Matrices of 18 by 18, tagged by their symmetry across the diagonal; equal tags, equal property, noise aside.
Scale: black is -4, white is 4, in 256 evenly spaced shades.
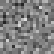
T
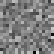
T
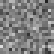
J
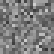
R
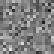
J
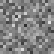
T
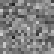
R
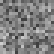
R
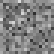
T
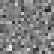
J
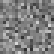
J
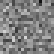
R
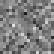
J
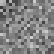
T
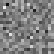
J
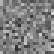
R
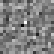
J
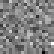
J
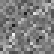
T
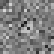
T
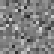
J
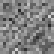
T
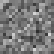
T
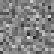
R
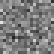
R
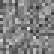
R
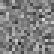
J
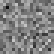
T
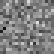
R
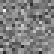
R
